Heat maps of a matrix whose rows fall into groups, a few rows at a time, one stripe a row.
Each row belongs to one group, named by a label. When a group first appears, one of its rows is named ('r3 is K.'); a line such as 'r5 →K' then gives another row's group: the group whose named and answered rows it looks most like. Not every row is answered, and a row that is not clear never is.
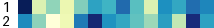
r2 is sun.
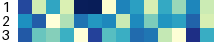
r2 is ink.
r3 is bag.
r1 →sun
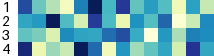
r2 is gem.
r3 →sun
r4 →sun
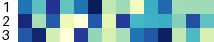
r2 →bag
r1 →gem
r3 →ink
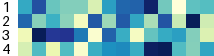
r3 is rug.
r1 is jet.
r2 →bag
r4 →jet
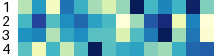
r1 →ink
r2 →ink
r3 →ink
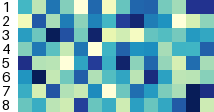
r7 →bag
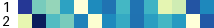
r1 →bag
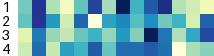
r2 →rug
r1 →jet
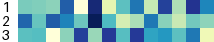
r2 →gem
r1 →bag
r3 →ink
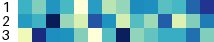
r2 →gem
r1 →bag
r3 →rug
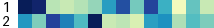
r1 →jet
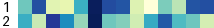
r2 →gem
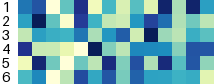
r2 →ink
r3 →rug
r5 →ink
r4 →bag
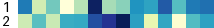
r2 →sun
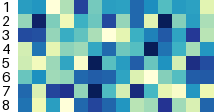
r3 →ink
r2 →ink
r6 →sun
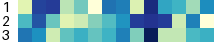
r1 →rug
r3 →jet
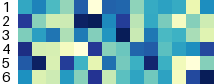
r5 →jet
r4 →bag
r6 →bag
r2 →sun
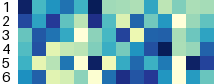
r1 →gem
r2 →gem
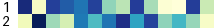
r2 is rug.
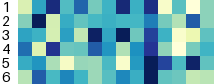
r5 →ink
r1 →rug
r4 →gem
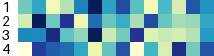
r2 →jet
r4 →rug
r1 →sun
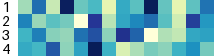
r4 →gem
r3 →sun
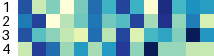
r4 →rug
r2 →ink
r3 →bag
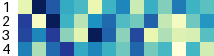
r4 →gem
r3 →gem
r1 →rug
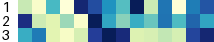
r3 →sun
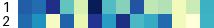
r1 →gem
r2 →jet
